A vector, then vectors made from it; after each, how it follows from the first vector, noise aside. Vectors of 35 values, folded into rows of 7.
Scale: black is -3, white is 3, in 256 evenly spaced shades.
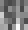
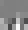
partly zeroed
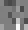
partly zeroed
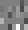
partly zeroed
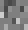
partly zeroed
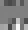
partly zeroed
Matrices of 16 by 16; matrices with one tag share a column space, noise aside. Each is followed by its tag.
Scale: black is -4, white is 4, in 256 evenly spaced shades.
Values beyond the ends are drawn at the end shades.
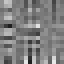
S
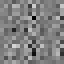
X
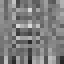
S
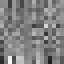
S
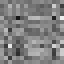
X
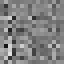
X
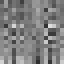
S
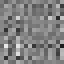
X
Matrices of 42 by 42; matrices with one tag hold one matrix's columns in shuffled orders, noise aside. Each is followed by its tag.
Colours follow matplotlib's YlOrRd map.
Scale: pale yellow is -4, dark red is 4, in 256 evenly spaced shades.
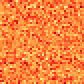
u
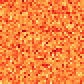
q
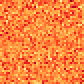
u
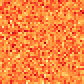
q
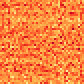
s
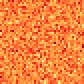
q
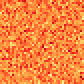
q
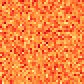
q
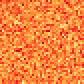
q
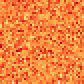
q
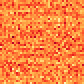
s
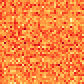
s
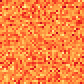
u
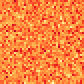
q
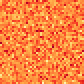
q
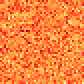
q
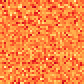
u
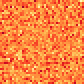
u
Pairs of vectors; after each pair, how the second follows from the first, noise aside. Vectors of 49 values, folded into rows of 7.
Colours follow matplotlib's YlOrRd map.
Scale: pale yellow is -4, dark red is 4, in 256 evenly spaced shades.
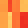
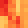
reversed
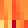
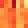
reversed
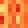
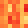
reversed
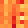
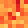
shuffled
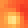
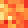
shuffled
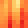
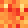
shuffled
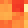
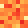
shuffled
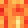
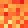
shuffled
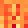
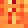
reversed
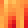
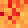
shuffled
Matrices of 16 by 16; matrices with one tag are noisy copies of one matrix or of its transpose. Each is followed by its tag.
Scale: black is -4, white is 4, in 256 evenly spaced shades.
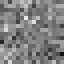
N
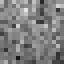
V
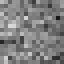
V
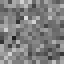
N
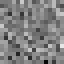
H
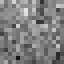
V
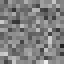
H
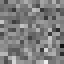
H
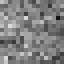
V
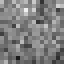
V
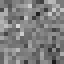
N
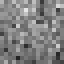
V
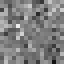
N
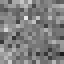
N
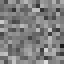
H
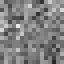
N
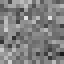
N
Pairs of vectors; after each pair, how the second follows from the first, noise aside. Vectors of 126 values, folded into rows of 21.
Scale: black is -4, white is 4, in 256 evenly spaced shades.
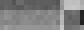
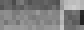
copied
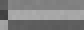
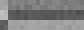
negated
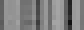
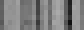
copied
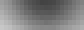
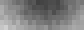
copied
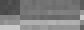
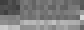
copied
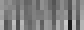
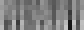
copied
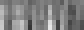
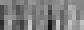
negated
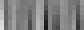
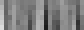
copied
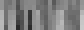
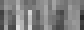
negated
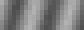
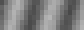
negated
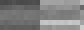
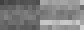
copied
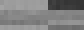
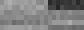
copied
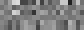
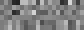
negated
